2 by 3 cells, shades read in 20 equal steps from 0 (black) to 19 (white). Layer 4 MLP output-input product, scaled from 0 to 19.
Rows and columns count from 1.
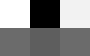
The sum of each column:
27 7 26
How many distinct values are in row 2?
2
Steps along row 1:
down up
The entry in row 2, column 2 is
7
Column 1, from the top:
19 8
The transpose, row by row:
19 8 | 0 7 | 18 8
